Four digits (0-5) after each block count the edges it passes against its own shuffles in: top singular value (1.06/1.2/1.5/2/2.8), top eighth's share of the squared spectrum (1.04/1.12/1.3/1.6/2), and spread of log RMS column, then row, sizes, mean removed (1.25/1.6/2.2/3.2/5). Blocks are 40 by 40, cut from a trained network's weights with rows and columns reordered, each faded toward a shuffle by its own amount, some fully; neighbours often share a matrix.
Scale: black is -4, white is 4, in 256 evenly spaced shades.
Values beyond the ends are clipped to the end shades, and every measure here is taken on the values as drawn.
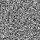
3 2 0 1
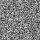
0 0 0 0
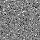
1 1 0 0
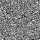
0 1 0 0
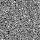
0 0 0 0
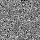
0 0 0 0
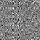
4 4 2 2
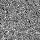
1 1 0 0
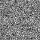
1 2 0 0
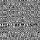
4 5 0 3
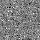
0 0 0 0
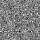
2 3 0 1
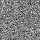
1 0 0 0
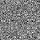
3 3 0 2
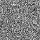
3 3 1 1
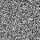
1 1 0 0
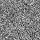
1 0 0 0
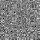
3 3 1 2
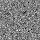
1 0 0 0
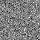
1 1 0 0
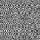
4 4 1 3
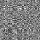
4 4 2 2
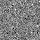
1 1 0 0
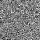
2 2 0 1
